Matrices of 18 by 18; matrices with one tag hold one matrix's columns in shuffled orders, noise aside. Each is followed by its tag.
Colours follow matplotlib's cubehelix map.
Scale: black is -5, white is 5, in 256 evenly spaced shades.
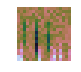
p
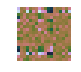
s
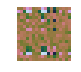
s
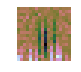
p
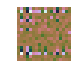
s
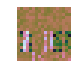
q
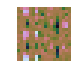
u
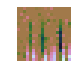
p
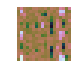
u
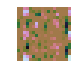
u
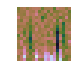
p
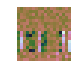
q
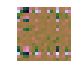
s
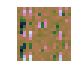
u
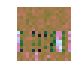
q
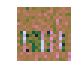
q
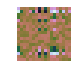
s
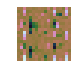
u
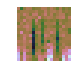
p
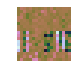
q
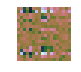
s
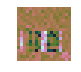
q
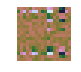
s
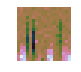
p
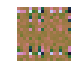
s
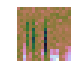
p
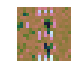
u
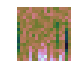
p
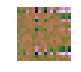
s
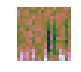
p
